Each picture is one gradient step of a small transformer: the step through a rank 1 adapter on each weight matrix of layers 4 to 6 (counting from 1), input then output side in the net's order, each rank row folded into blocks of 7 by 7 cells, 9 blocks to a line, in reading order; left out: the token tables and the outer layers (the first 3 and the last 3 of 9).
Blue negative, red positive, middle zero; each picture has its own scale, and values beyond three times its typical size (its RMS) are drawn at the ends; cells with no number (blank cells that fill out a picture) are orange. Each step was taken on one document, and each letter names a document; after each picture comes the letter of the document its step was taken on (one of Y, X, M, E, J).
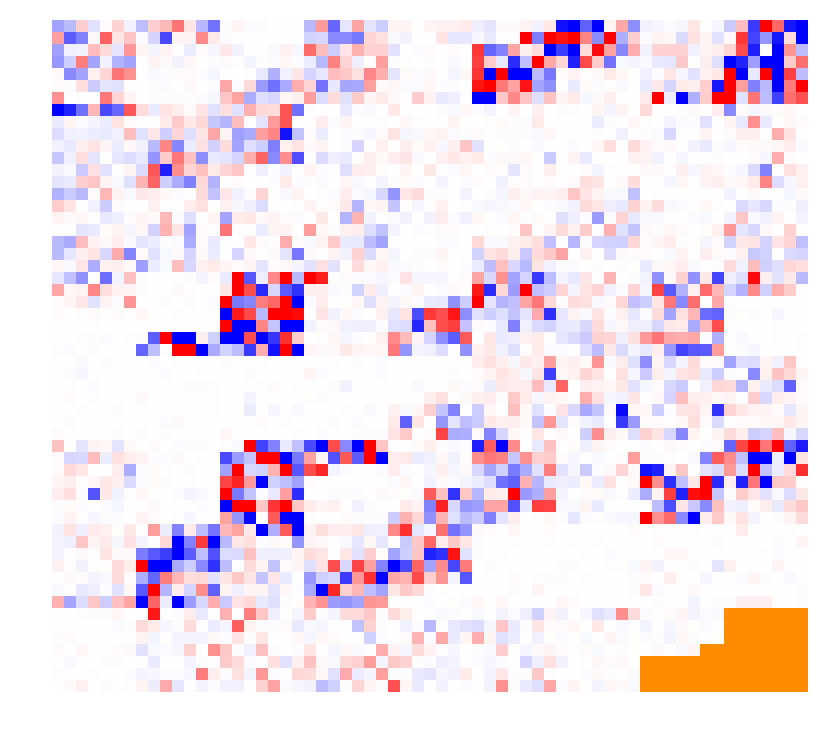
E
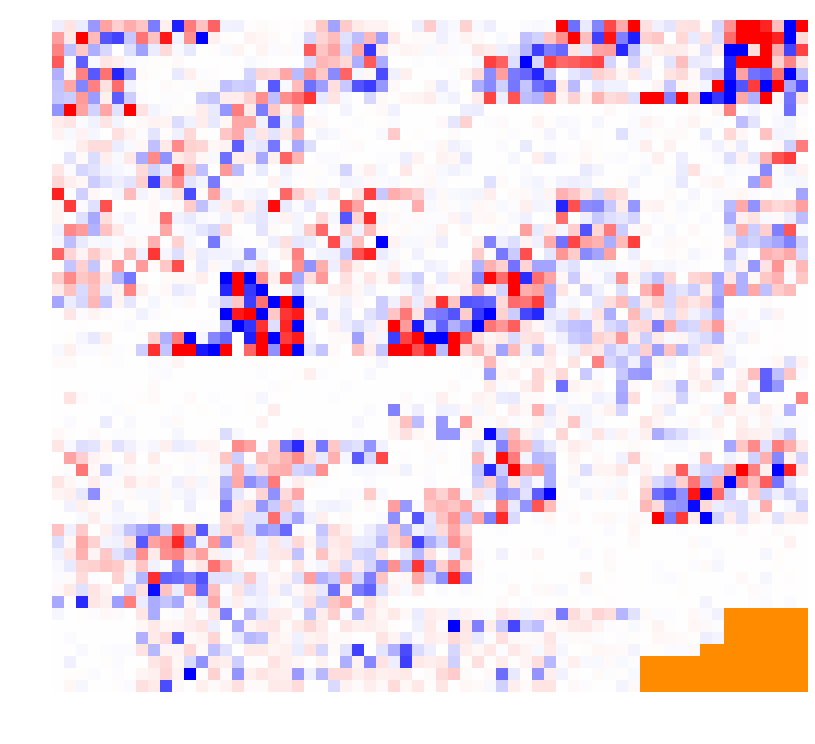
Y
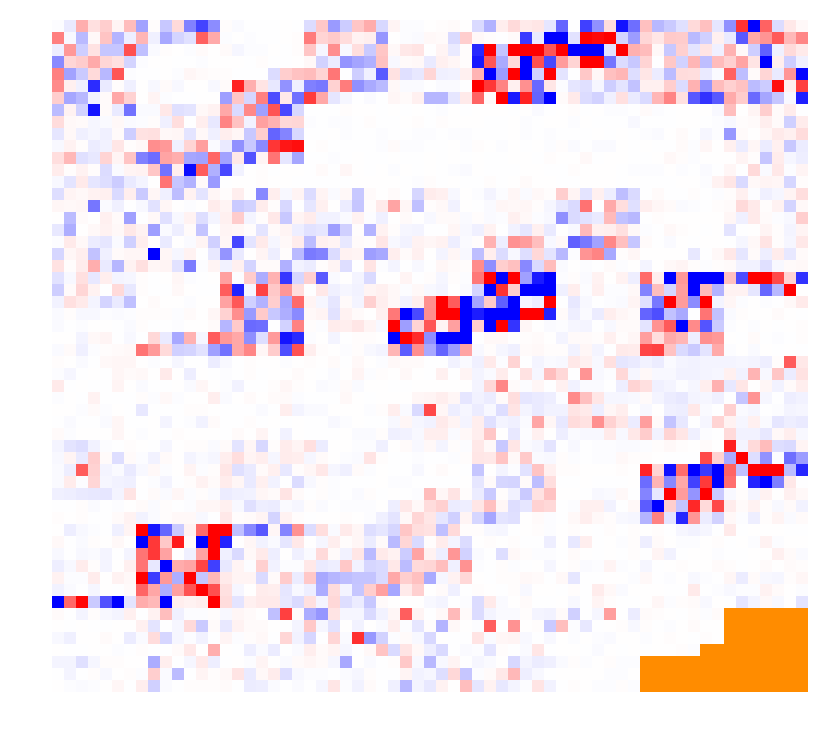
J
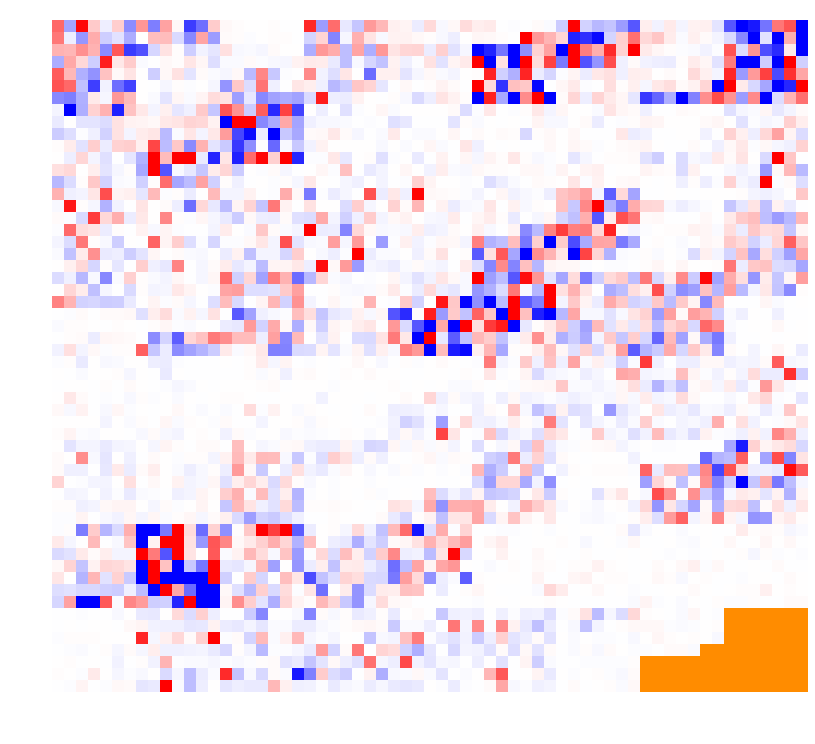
Y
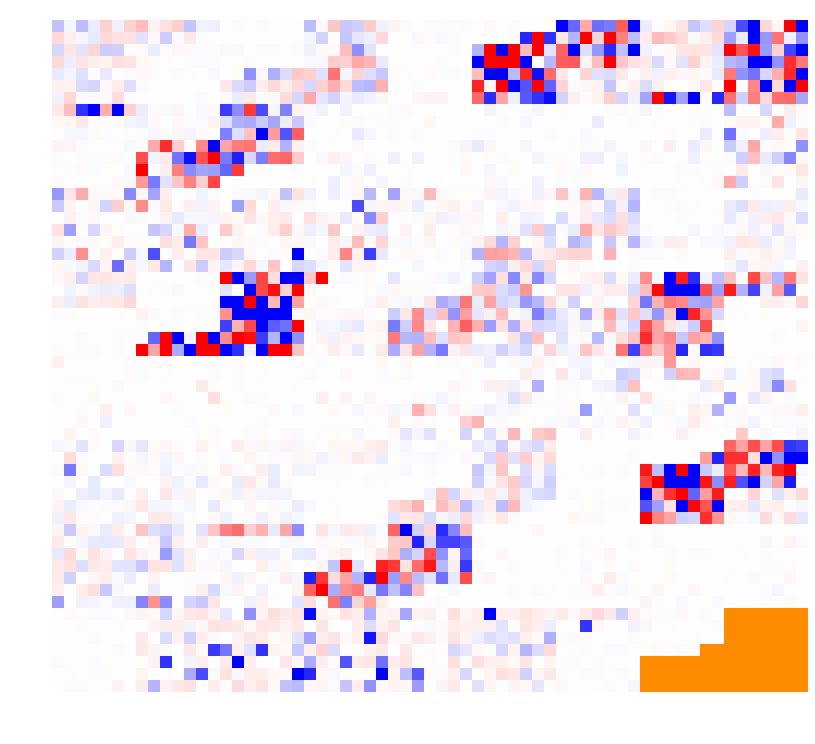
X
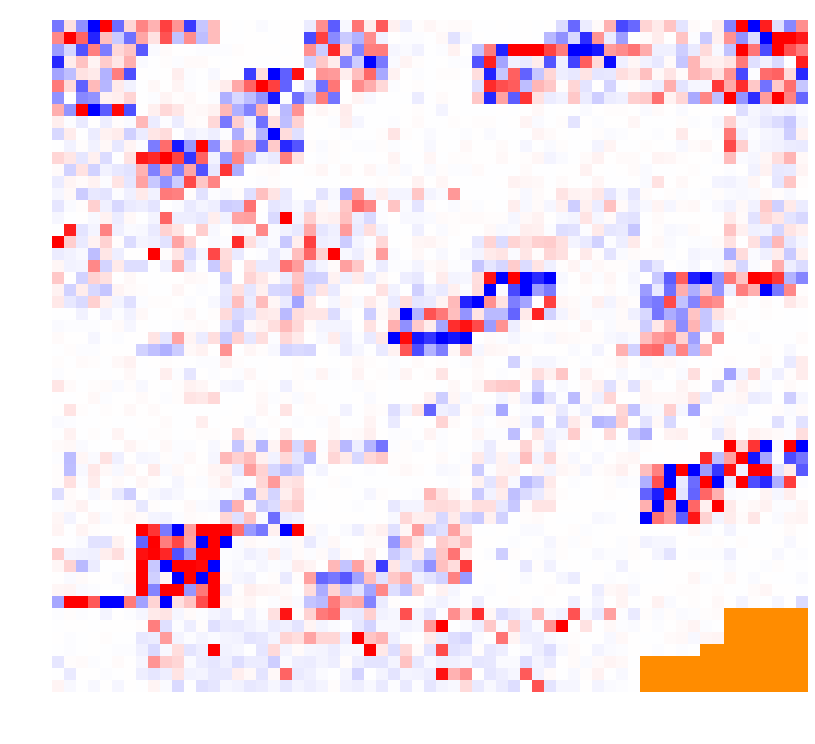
J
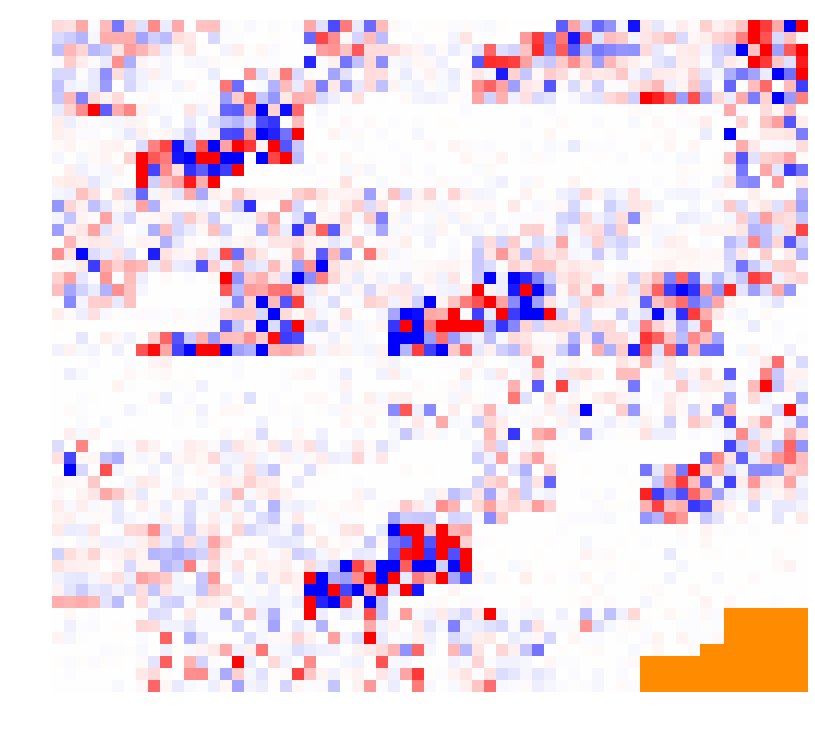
X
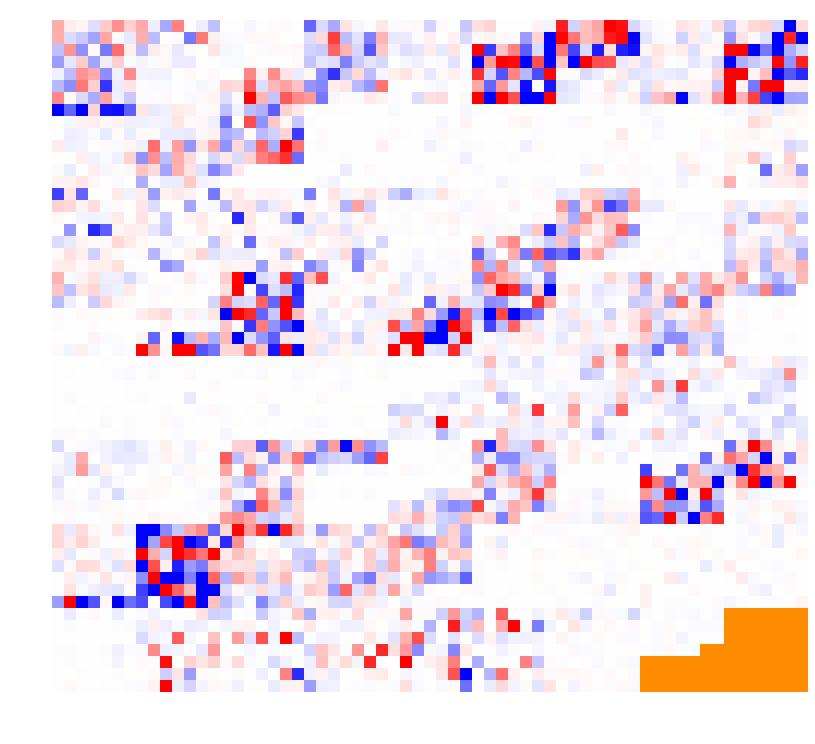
Y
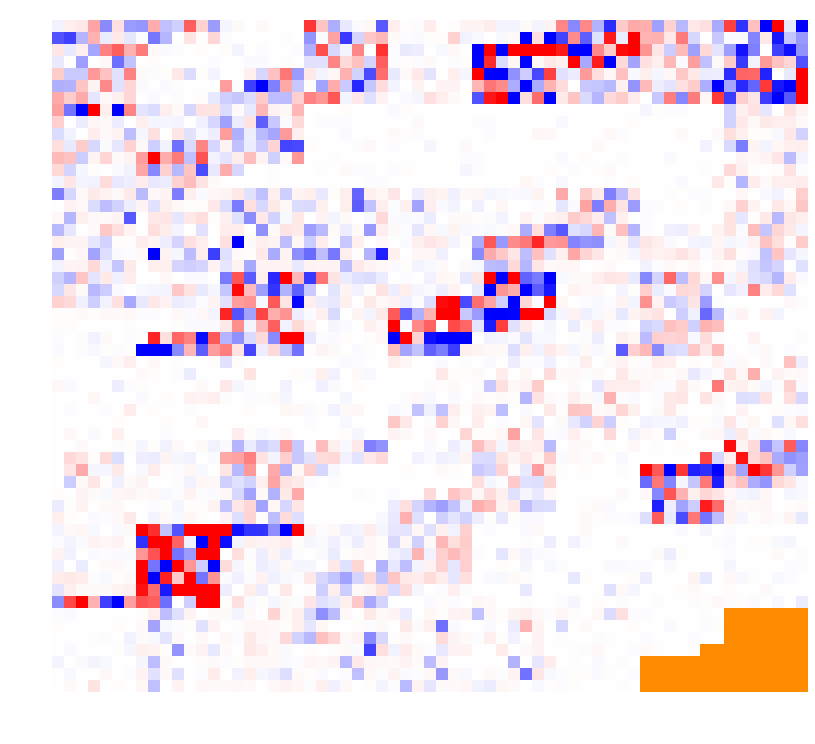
J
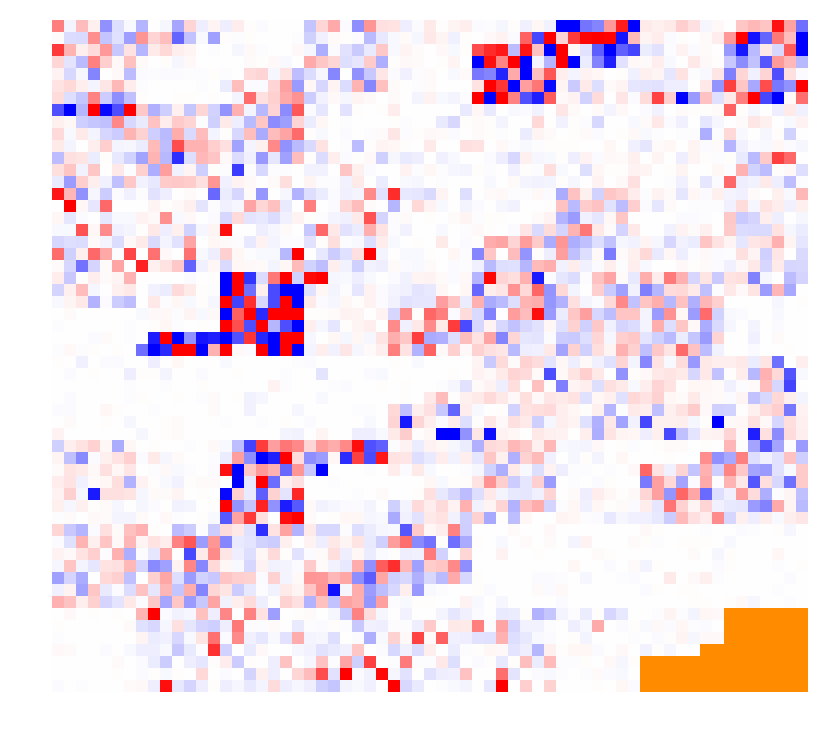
E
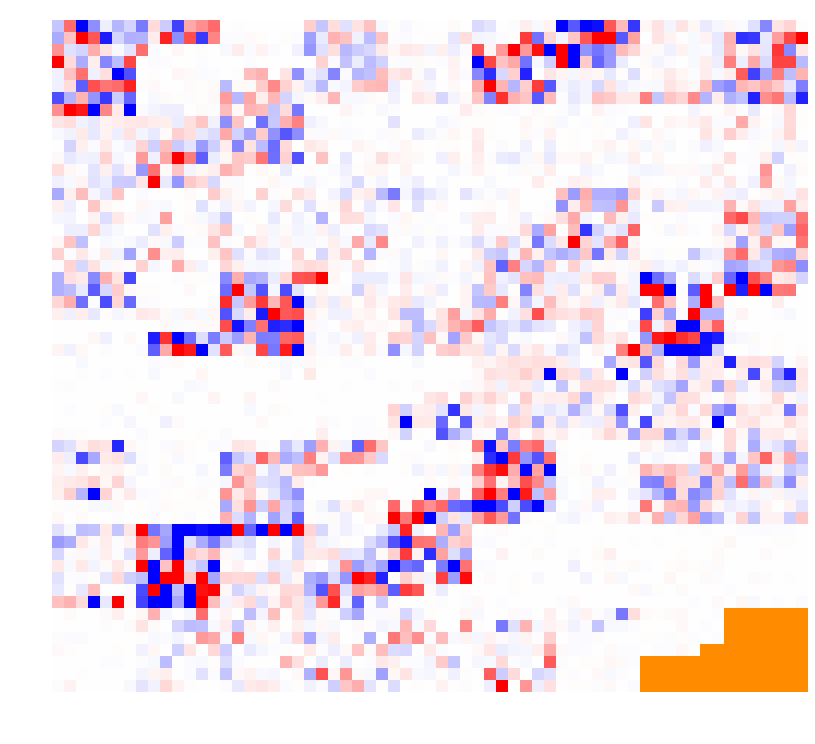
E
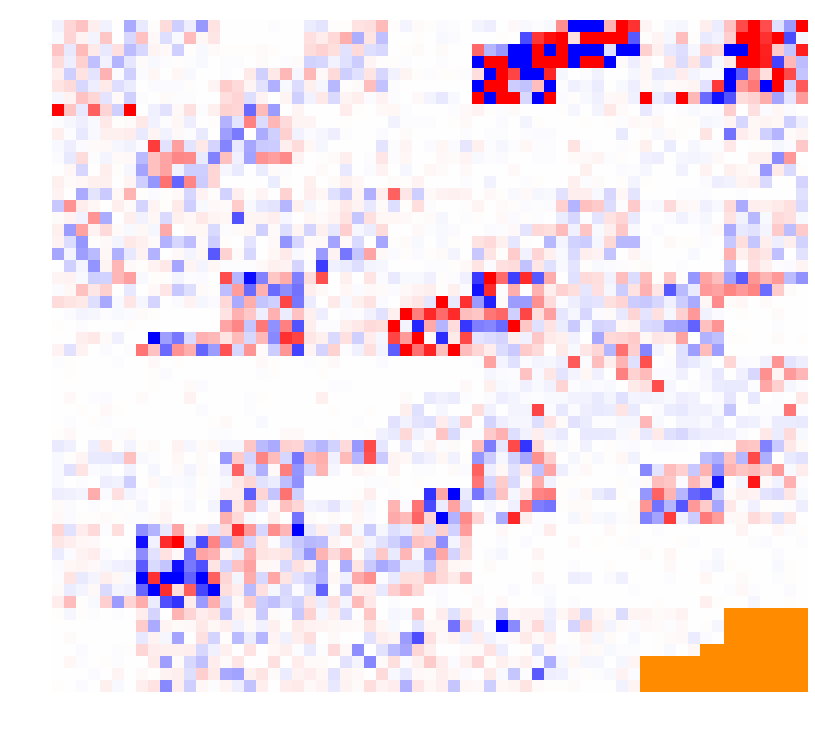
Y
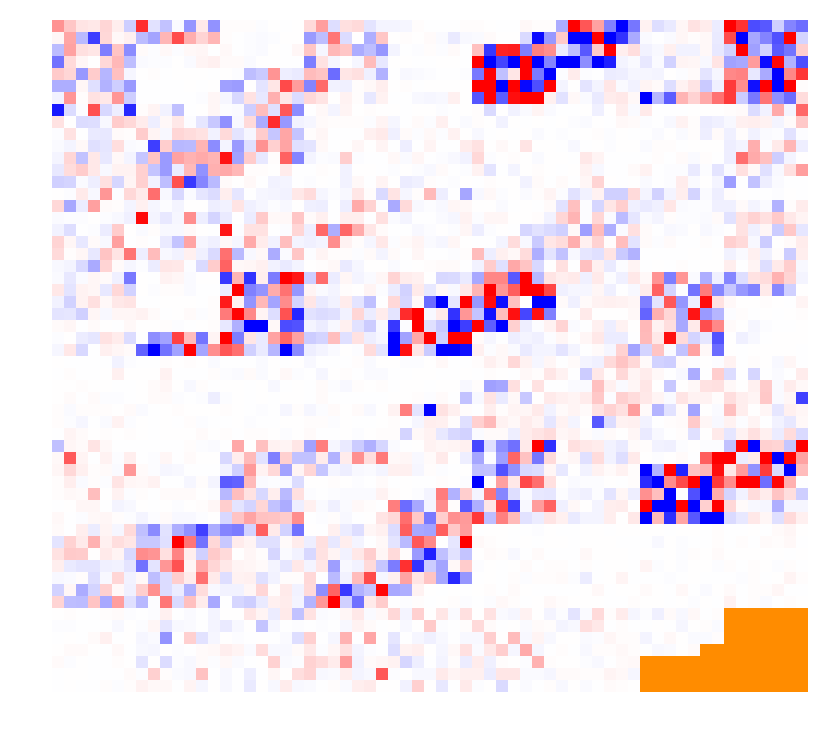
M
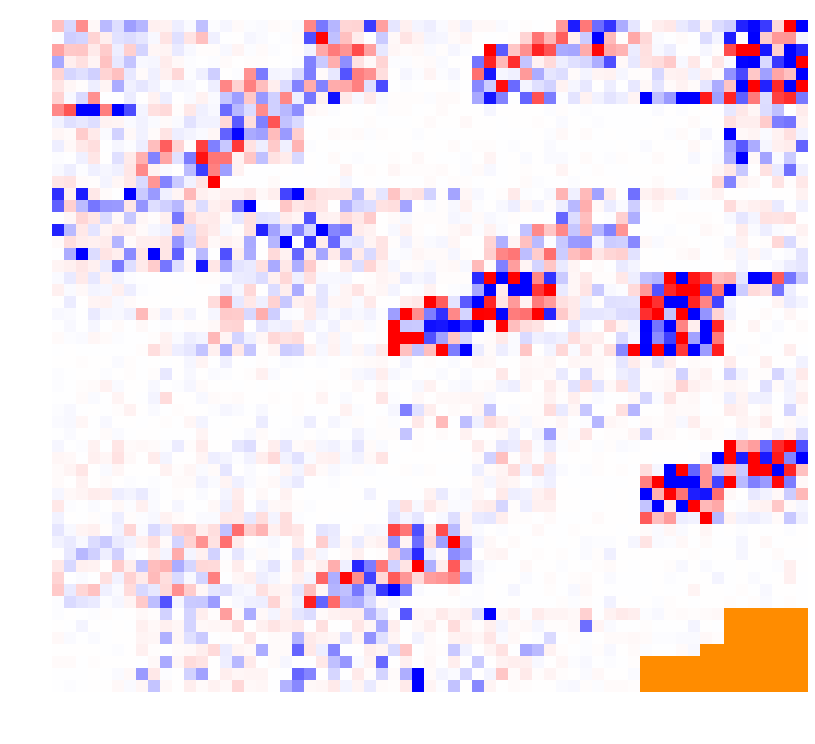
X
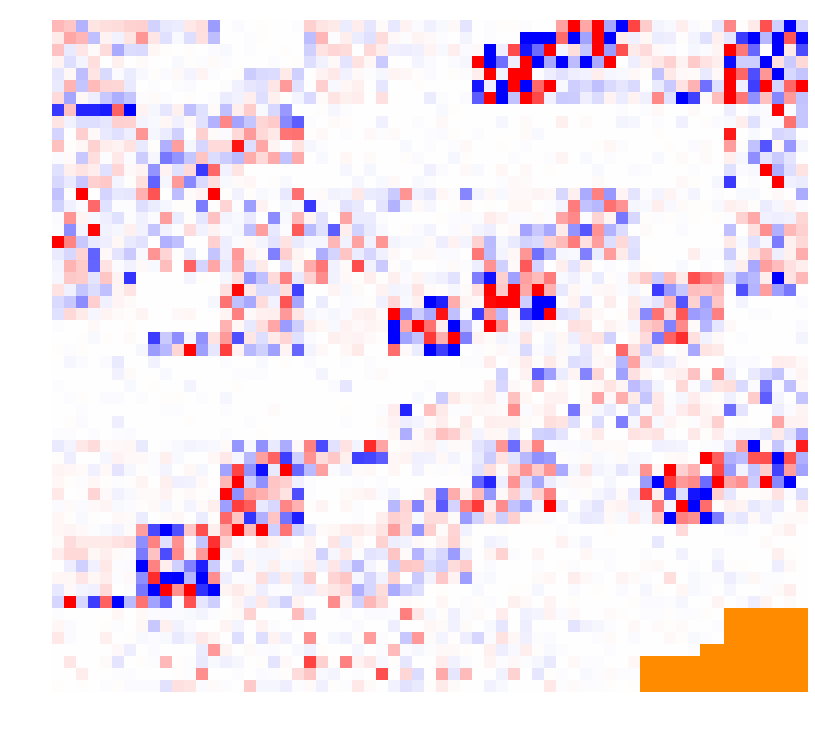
M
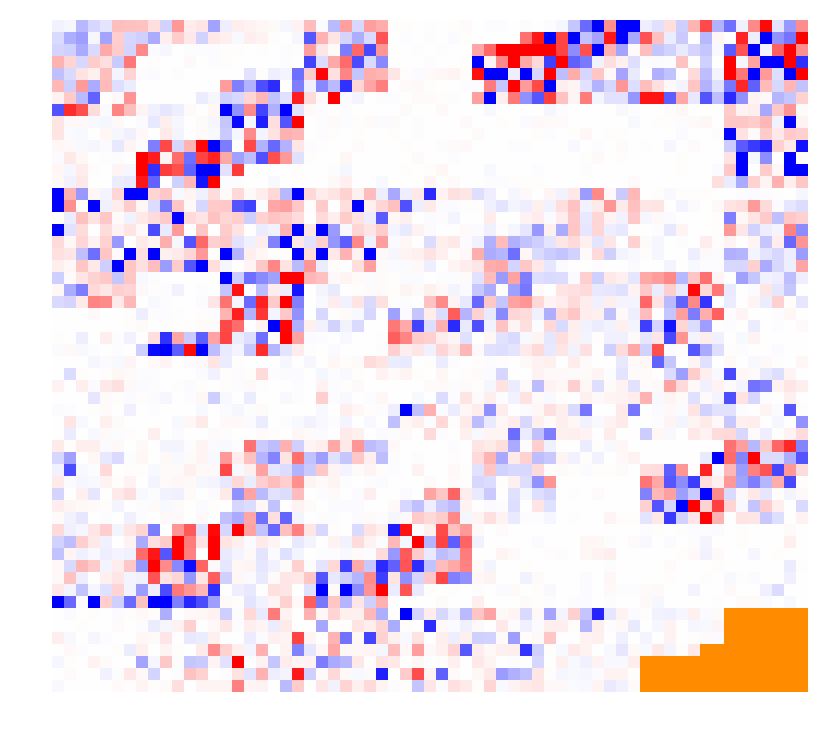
X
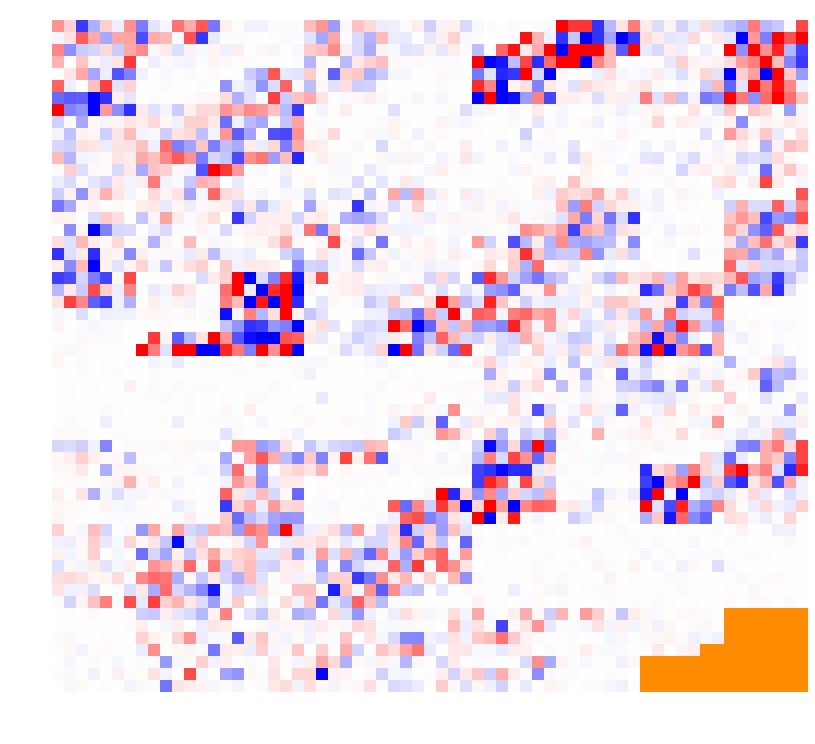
Y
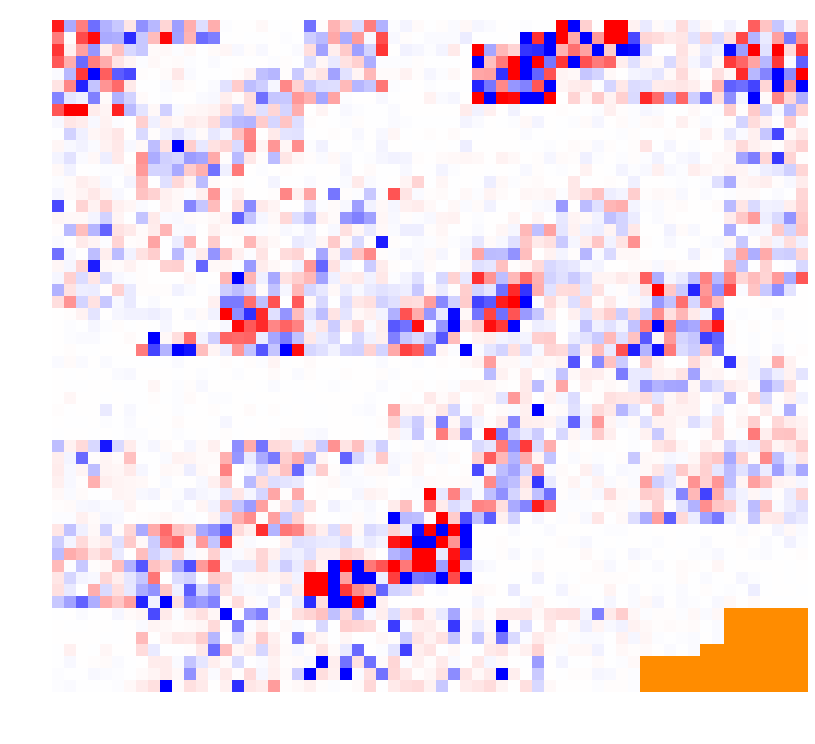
Y
